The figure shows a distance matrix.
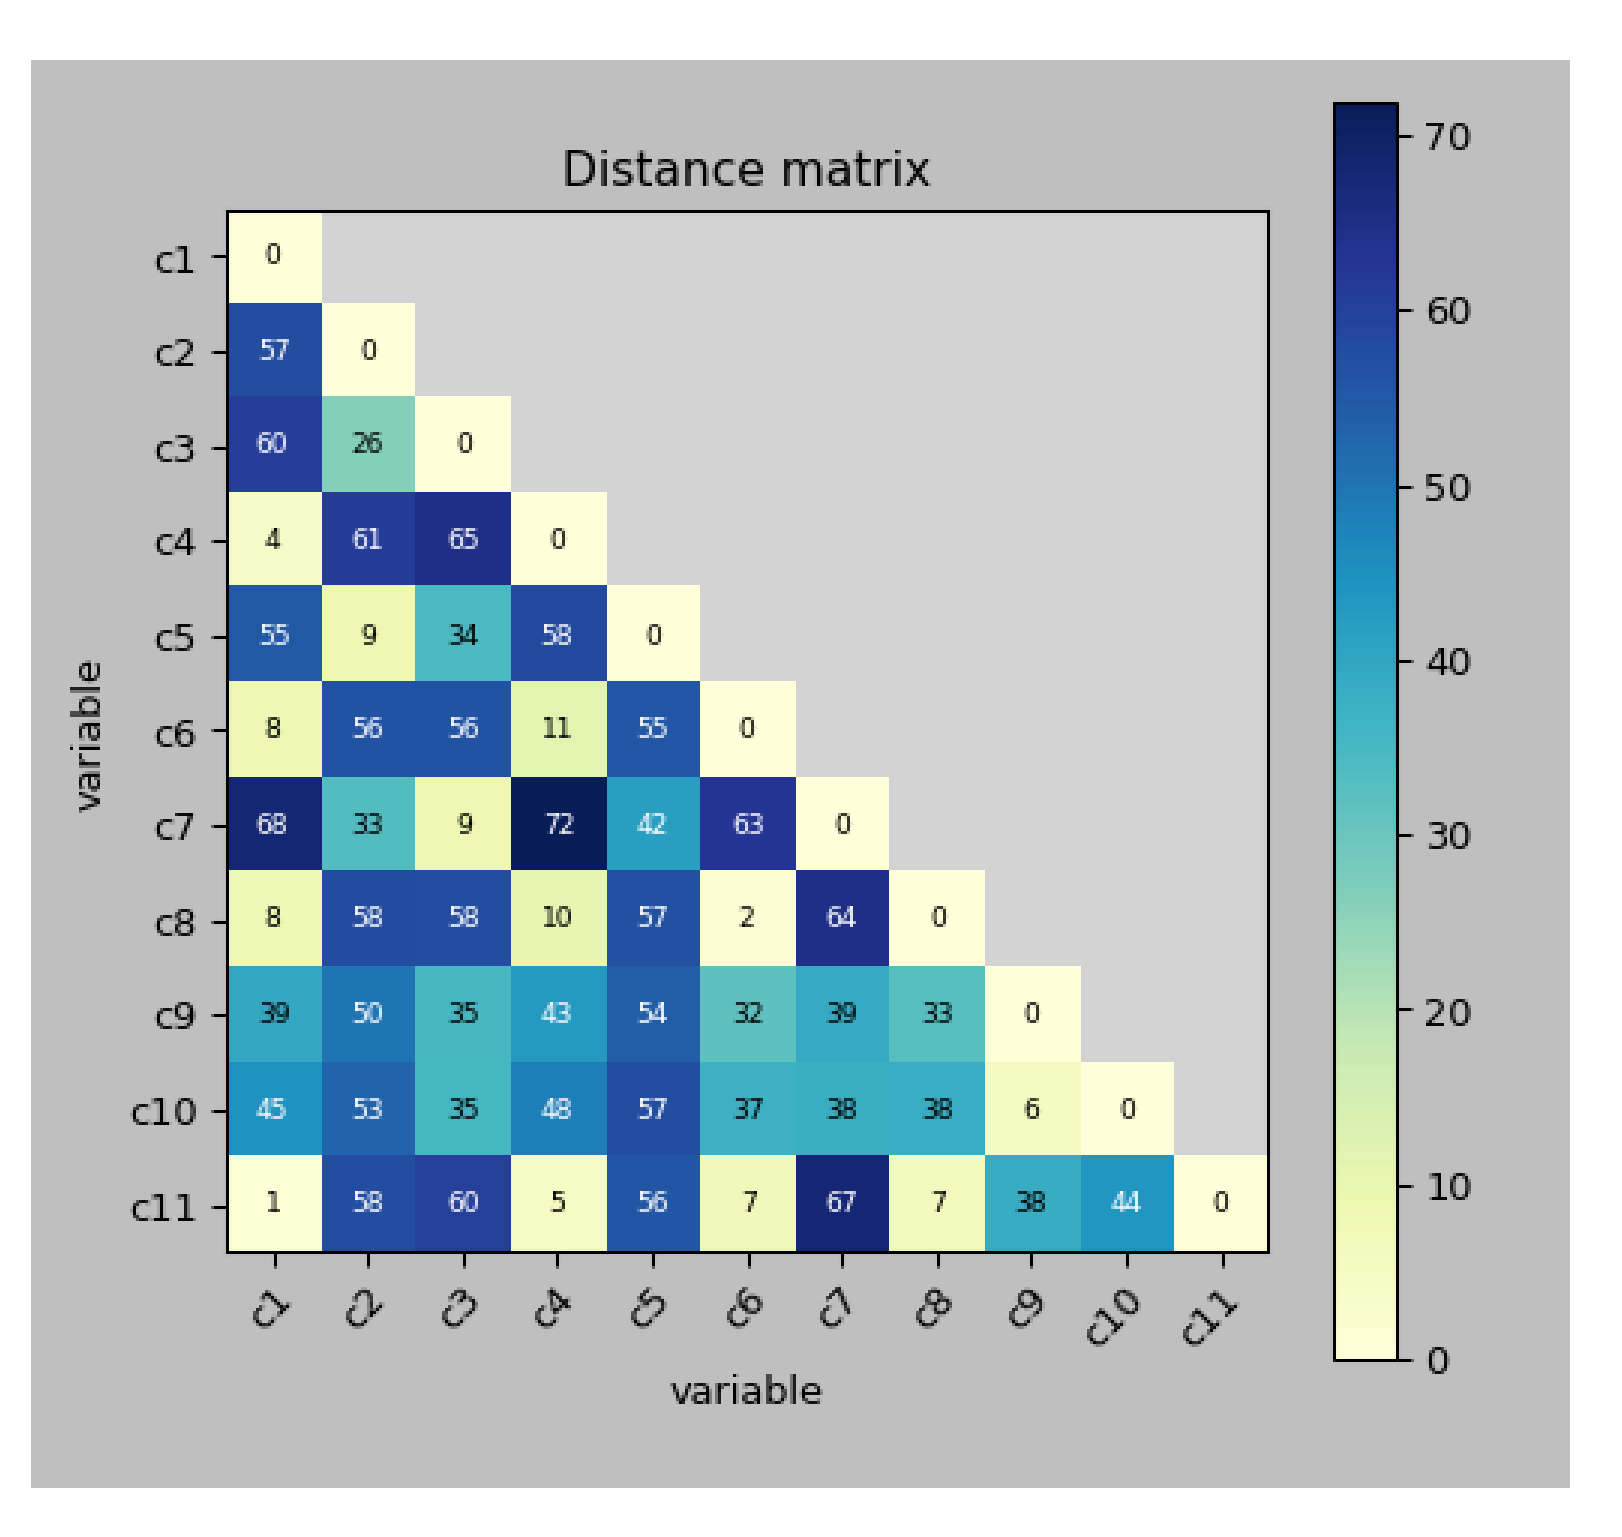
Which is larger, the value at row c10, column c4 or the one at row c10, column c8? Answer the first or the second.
the first
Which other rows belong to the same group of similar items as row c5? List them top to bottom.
c2
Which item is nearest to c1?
c11
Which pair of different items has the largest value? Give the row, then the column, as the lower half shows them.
c7, c4
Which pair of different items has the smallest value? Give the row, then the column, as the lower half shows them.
c11, c1
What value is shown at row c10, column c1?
45
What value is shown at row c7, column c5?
42
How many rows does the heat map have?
11
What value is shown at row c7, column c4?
72
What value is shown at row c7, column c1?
68
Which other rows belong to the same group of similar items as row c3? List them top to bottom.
c7
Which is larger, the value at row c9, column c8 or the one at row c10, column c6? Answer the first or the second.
the second
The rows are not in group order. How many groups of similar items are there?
4
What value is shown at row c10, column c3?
35
